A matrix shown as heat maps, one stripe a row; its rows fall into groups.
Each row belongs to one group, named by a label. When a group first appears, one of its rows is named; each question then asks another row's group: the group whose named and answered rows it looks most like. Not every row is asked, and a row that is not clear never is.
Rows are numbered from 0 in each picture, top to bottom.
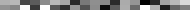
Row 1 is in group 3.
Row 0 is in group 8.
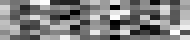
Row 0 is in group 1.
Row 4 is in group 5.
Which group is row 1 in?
5
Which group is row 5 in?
8
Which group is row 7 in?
5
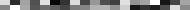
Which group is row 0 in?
3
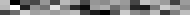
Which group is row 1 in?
8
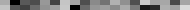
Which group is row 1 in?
8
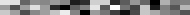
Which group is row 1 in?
1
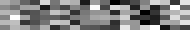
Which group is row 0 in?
5
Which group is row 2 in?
8
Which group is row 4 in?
8
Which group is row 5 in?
3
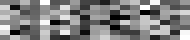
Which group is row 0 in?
3
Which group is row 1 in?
5
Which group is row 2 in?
8
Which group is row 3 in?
5
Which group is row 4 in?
3
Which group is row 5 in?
5
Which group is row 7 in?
1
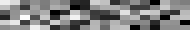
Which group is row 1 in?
8
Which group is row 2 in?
3
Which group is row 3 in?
3
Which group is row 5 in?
1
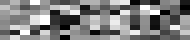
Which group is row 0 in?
1
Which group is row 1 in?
5
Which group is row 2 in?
3
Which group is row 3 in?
1
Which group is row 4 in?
1
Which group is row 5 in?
1
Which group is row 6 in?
3
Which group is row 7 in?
1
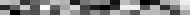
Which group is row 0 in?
8
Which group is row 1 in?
3
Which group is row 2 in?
5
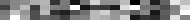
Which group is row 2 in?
1
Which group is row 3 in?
1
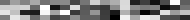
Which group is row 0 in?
1
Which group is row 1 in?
3
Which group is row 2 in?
8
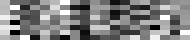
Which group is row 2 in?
5
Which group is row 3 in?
8
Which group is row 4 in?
5
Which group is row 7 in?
3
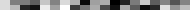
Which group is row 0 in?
5
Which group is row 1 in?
8
